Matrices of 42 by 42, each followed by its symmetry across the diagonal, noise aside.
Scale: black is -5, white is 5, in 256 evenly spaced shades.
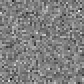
antisymmetric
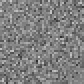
symmetric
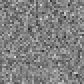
neither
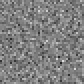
antisymmetric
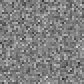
symmetric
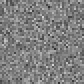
neither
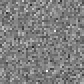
neither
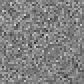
symmetric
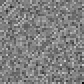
symmetric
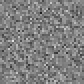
antisymmetric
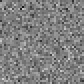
neither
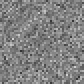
symmetric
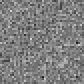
symmetric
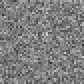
neither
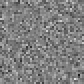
antisymmetric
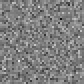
antisymmetric
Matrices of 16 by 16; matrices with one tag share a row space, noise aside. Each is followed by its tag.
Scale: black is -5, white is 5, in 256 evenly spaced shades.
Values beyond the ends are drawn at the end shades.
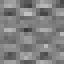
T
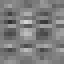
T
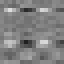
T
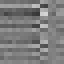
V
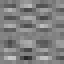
T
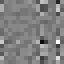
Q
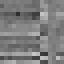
V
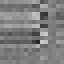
V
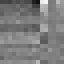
V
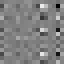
Q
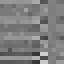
V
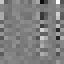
Q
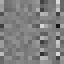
Q
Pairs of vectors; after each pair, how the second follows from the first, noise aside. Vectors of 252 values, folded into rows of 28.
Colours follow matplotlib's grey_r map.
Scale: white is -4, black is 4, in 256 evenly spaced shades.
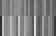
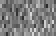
shuffled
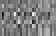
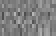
shrunk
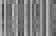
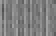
shrunk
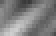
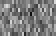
shuffled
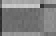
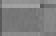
shrunk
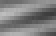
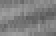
shrunk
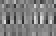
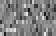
shuffled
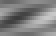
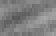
shrunk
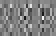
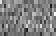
shuffled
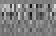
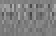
shrunk
